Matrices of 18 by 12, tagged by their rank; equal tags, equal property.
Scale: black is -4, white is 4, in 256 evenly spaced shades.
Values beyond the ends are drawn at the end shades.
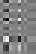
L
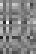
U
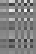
L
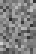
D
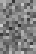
D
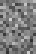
D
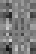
U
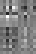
U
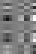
L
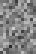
D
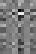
U
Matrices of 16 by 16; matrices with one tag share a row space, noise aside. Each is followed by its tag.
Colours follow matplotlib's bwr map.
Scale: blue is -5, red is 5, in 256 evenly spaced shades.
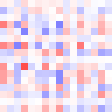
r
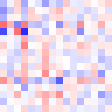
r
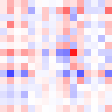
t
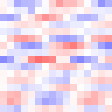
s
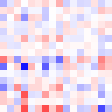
r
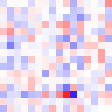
t
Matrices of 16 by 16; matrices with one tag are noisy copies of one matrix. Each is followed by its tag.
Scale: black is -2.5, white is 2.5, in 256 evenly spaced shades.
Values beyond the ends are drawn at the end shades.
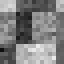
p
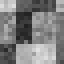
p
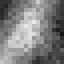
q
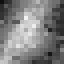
q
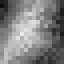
q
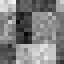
p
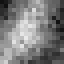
q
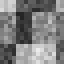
p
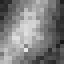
q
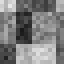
p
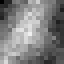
q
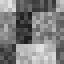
p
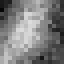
q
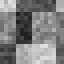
p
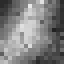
q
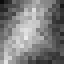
q
